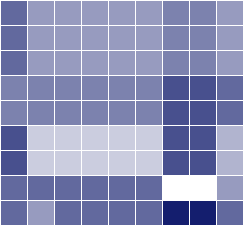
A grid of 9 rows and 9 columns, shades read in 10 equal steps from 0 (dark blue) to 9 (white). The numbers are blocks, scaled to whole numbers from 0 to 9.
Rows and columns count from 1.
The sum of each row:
41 41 41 31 31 47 47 41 23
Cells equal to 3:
17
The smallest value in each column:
2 3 3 3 3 3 0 0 3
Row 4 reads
4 4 4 4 4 4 2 2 3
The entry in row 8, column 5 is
3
